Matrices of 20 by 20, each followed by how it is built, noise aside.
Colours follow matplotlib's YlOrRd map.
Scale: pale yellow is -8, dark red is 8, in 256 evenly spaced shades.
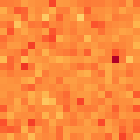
noise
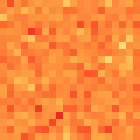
noise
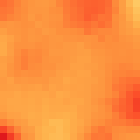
smooth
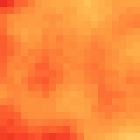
smooth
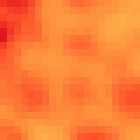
smooth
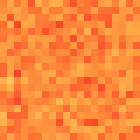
noise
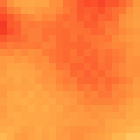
smooth
